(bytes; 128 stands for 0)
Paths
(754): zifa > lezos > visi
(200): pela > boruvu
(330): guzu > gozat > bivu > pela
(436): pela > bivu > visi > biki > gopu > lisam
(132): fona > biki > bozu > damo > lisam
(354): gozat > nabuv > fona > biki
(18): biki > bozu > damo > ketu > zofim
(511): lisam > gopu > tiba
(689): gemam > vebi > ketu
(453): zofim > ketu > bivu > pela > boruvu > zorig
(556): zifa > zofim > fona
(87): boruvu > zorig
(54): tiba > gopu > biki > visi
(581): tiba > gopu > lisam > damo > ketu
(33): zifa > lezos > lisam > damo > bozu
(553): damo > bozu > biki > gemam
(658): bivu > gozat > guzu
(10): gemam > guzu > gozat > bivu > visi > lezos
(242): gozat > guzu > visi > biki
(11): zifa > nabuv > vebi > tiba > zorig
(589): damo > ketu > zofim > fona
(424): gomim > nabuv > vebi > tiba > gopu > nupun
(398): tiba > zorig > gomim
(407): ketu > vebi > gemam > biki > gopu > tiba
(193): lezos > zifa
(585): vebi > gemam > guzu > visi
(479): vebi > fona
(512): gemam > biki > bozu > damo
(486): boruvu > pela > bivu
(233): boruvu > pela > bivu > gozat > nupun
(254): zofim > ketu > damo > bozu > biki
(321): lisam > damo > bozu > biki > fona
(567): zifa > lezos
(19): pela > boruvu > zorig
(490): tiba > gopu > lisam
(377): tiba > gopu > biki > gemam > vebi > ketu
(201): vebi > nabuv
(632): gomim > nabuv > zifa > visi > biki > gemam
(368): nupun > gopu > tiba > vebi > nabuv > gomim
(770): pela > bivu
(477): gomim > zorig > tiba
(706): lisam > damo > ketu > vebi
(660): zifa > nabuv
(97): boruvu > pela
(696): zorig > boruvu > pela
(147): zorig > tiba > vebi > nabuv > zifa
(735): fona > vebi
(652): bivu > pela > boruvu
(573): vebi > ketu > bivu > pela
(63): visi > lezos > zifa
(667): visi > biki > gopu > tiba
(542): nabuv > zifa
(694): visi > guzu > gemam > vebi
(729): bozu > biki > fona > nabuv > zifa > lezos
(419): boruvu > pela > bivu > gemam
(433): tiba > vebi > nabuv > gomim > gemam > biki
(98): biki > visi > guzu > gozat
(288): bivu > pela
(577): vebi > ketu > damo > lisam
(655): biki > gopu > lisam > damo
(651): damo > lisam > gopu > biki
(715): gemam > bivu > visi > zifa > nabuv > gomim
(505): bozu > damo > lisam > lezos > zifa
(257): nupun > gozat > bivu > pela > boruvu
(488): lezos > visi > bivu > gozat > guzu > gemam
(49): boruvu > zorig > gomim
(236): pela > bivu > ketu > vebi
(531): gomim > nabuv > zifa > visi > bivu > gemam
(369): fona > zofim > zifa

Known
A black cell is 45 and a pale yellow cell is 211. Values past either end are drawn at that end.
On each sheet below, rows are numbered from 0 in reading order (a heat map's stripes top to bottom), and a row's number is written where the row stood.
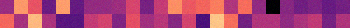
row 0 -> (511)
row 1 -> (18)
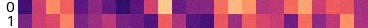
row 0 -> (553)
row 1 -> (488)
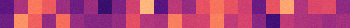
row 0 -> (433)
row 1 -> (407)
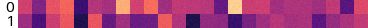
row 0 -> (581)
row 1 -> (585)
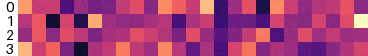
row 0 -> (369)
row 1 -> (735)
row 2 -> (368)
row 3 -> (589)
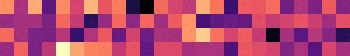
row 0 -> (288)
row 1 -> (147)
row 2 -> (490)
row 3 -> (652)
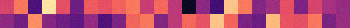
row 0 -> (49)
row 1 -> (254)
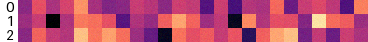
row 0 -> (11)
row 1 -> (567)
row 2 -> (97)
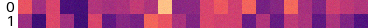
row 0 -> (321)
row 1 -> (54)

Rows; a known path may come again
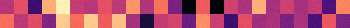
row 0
(87)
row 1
(486)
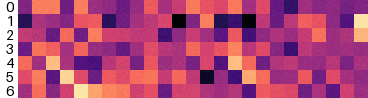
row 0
(667)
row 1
(201)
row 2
(236)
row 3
(407)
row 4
(18)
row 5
(49)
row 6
(652)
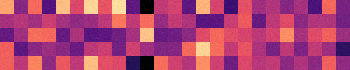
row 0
(770)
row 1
(715)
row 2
(632)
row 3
(436)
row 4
(330)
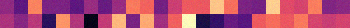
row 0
(254)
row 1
(542)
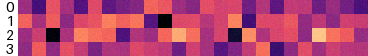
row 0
(54)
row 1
(573)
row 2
(567)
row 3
(368)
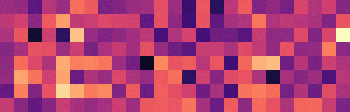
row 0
(10)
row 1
(453)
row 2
(735)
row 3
(531)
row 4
(97)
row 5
(477)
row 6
(200)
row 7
(505)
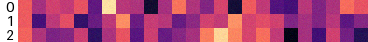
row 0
(658)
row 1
(577)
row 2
(490)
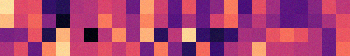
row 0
(556)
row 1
(589)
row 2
(660)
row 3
(19)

